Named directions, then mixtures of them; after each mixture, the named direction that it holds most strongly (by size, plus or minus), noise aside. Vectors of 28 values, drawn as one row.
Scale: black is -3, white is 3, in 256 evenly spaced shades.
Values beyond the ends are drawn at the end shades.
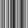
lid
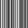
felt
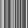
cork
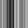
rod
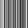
cork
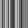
lid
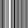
rod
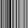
rod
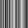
lid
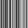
felt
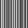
felt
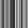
cork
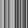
cork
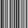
felt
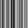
cork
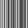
lid
